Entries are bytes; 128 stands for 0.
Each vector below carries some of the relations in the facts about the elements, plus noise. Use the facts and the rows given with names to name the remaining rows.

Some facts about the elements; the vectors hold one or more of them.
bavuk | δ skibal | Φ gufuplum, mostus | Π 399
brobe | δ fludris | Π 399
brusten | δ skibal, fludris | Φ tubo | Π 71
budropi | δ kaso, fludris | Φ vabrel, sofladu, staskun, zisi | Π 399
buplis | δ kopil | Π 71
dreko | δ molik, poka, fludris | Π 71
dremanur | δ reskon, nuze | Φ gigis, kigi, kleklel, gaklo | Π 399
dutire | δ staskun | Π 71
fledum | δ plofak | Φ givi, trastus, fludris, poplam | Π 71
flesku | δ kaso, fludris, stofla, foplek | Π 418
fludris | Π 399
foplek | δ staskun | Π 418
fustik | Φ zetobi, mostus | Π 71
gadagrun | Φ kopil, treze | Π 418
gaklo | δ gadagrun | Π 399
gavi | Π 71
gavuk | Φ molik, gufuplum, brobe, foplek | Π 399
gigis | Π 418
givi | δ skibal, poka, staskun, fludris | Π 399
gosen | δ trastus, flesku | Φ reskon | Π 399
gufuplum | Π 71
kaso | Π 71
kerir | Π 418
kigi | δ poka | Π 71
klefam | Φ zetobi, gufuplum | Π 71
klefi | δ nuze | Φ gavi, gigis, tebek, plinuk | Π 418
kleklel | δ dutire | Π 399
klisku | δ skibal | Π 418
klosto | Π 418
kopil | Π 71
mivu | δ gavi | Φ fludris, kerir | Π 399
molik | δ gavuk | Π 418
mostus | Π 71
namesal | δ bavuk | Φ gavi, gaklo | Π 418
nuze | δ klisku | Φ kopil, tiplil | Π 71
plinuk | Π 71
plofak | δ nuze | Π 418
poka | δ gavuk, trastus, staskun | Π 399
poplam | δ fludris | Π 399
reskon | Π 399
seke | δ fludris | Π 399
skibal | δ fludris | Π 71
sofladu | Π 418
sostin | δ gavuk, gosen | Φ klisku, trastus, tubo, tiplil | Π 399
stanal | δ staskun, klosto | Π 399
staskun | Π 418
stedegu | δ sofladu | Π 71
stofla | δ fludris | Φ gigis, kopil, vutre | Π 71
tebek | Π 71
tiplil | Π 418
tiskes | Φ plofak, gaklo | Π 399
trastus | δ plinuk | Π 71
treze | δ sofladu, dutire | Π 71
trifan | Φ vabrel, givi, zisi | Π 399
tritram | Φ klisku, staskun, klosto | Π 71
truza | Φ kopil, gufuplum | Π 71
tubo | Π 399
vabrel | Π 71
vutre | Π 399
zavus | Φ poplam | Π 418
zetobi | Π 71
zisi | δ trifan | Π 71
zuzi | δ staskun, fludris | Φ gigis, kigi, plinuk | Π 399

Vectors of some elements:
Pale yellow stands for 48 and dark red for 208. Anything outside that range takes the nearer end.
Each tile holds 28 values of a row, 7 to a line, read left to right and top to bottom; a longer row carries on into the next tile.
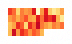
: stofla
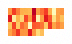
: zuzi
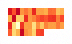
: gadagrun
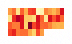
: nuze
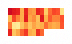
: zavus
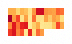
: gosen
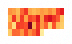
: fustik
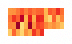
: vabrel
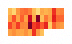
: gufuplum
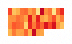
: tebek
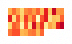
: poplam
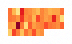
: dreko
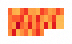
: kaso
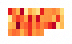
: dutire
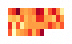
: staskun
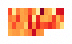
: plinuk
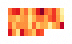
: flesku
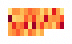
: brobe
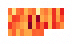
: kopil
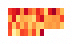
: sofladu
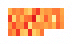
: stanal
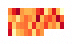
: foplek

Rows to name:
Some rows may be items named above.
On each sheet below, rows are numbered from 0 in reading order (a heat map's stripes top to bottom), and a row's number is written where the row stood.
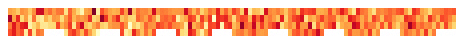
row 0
gosen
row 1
bavuk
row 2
gigis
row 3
plofak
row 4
dutire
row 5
tritram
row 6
stedegu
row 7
stedegu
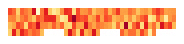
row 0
stofla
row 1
fledum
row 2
kleklel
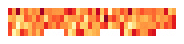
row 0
gigis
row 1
klefi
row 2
tiplil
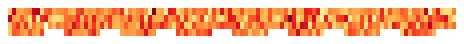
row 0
budropi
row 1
kaso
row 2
plinuk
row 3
tubo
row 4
vutre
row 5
gavuk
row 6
seke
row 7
stofla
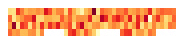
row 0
gaklo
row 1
bavuk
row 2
mivu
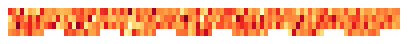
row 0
dutire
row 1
tiskes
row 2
gigis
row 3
trastus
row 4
treze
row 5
skibal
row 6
buplis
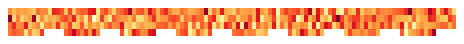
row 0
reskon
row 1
sostin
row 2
klosto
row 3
givi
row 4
dremanur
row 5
molik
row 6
buplis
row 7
staskun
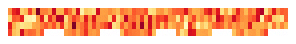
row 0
klisku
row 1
dutire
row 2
truza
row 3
namesal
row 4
trifan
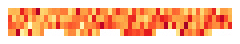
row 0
poka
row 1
kigi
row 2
brusten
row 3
skibal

